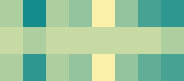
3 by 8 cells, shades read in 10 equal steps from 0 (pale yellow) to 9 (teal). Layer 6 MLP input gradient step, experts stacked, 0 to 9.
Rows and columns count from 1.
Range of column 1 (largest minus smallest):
1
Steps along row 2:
up down same same same same up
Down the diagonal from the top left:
3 3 3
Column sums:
8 20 8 10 2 10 15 18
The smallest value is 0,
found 2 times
